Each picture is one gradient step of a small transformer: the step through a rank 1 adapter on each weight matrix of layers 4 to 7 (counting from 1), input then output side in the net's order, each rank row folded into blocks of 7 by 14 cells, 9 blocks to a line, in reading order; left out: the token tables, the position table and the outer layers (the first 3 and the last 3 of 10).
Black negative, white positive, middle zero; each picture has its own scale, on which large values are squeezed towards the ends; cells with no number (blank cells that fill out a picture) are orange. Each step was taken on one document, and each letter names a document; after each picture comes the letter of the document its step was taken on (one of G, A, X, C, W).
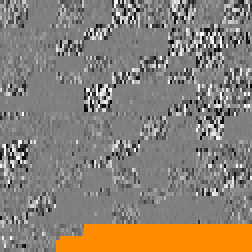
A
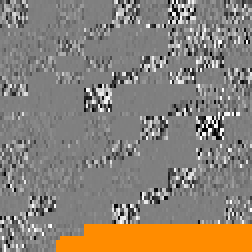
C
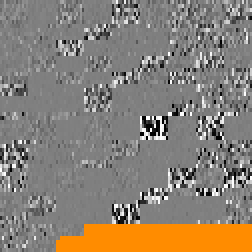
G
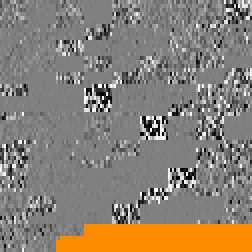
G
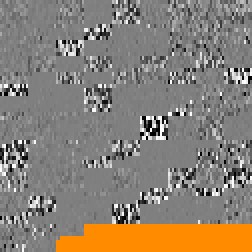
G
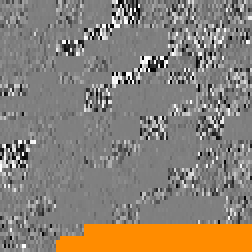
A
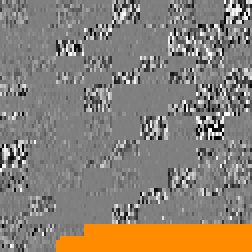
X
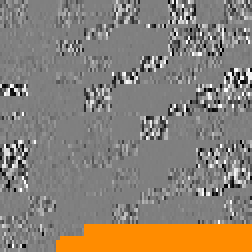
X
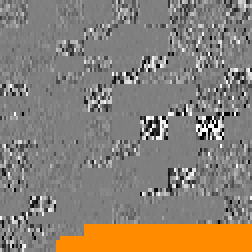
X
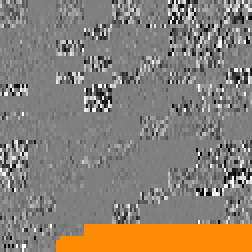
G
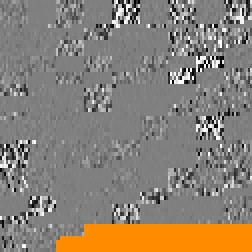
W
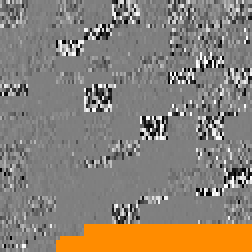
G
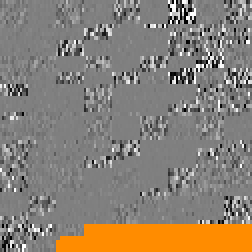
X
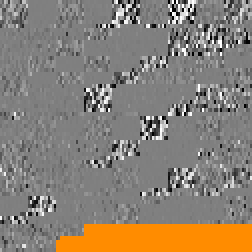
W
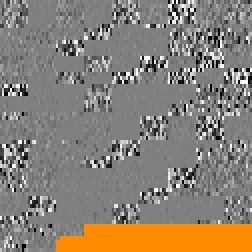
C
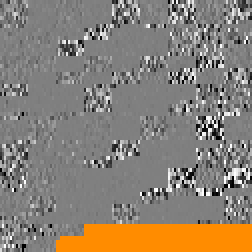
C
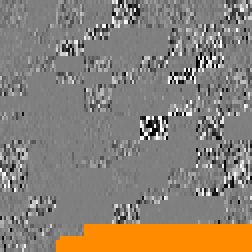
A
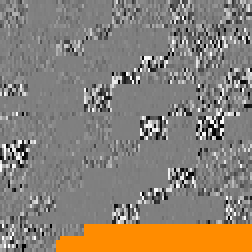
A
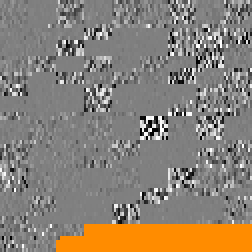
W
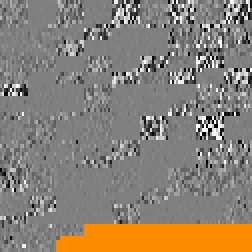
W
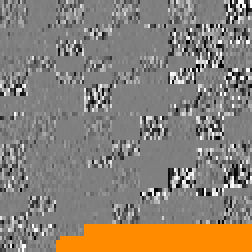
X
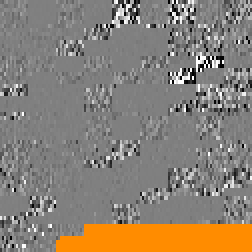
W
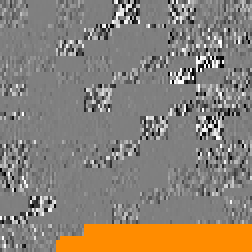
W
